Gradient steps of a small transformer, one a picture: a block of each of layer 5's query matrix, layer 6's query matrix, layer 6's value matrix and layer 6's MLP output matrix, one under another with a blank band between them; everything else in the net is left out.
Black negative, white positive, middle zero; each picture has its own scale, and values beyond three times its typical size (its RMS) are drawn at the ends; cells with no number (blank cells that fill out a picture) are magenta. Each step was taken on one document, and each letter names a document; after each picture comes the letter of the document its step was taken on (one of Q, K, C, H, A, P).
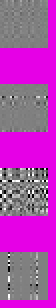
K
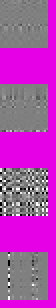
K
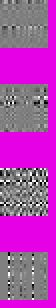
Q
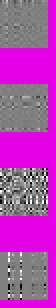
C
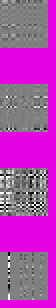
Q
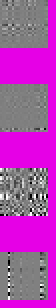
Q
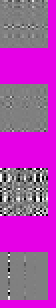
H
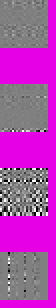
H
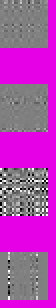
K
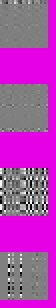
C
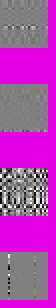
H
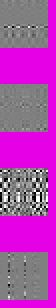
H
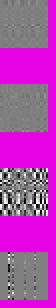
H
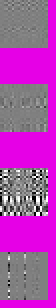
H
